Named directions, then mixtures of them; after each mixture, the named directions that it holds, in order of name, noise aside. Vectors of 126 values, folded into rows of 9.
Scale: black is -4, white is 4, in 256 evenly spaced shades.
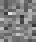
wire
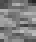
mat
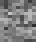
mat, wire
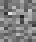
wire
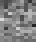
mat, wire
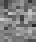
mat, wire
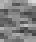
mat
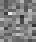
wire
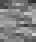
mat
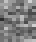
mat, wire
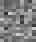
wire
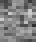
mat, wire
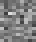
wire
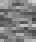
mat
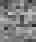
mat, wire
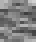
mat
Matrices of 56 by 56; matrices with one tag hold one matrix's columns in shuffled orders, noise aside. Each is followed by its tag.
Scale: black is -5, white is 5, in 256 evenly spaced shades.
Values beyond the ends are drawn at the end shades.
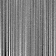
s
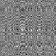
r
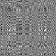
r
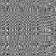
r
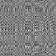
r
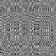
r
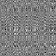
r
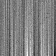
s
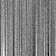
s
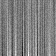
s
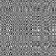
r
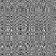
r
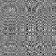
r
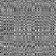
r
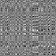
r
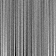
s
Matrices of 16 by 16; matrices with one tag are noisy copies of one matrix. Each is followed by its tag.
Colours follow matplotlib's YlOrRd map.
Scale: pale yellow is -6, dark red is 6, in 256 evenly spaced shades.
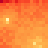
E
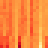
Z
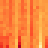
Z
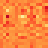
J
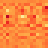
J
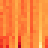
Z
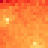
E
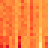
Z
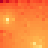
E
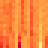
Z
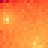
E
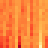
Z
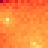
E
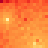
E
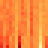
Z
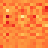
J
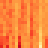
Z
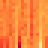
Z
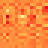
J
